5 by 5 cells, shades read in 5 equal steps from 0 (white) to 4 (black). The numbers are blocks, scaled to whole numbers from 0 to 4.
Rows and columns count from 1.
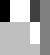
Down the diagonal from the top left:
4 0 1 0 2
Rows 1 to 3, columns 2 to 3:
0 0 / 0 0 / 1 1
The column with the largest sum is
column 1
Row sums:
9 9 5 5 6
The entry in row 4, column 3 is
1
